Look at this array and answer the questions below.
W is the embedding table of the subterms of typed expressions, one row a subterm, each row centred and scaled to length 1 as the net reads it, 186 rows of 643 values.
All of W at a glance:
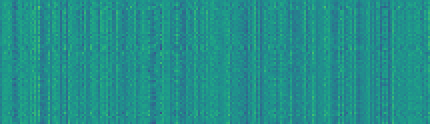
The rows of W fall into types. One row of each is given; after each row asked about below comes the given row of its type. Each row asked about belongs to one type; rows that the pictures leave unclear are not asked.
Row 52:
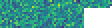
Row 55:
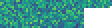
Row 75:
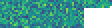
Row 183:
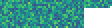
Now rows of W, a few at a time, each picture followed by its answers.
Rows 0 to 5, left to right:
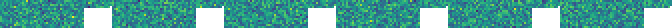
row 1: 183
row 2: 55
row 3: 52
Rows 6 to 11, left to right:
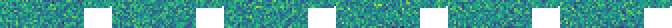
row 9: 55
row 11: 55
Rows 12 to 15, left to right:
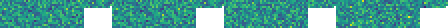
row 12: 55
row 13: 55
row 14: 183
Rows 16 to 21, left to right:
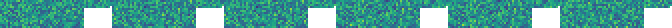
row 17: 75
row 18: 75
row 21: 183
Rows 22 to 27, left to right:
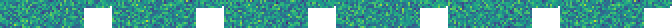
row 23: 52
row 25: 75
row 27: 52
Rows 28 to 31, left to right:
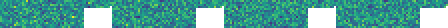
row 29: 55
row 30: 52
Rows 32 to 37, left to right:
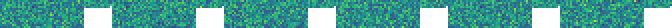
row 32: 75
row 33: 52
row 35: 183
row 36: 75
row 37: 52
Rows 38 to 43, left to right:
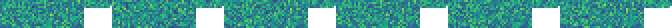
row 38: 75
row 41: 75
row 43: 75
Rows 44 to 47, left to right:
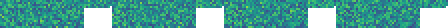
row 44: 55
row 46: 75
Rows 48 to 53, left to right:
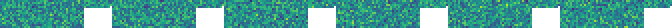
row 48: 75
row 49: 55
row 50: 183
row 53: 183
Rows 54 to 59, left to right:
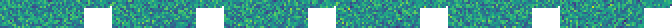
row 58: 55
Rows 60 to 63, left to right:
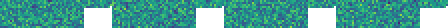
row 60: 55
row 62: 183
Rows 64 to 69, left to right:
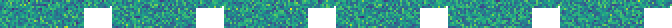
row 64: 183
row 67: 55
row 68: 55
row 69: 55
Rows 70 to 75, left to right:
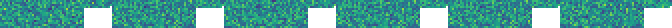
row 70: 55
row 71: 75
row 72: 55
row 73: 75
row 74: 75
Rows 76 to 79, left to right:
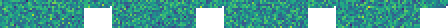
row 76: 183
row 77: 52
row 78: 183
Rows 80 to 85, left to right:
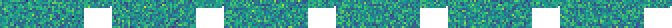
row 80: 183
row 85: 55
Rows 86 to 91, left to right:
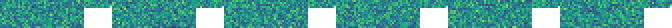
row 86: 75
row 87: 55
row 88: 183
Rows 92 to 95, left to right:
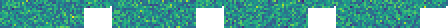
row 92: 75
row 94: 52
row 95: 55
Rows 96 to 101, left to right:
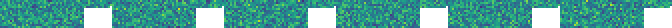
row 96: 55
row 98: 52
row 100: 75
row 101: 75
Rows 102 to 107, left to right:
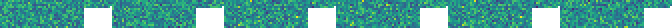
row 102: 183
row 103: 52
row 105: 75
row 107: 183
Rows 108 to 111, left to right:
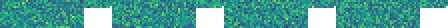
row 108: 75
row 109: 75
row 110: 55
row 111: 183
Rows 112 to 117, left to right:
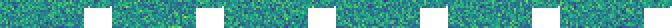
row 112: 52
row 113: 75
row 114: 55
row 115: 55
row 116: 75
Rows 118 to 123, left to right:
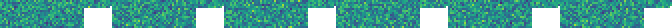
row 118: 52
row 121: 183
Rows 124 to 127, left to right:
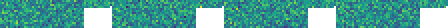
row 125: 55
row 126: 55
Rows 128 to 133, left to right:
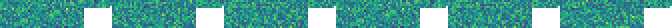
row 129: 75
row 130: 183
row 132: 183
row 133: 75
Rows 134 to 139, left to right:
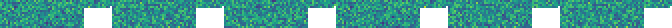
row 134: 52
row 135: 183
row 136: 55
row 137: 52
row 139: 183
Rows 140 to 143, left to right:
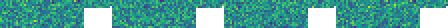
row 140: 52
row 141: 55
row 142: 52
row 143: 52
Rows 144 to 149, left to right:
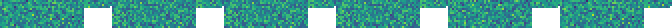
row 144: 183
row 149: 183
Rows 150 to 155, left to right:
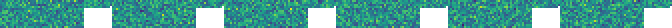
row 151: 55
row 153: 55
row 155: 52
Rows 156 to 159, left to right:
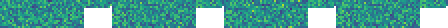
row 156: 55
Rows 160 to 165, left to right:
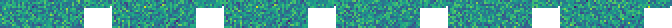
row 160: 75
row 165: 55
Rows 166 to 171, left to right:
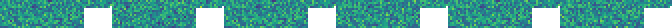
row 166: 55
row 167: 52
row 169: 75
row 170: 55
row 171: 55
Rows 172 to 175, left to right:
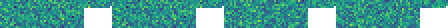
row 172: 55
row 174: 52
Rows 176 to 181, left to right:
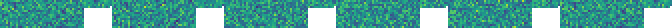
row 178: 75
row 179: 183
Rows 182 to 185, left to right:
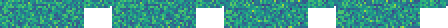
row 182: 183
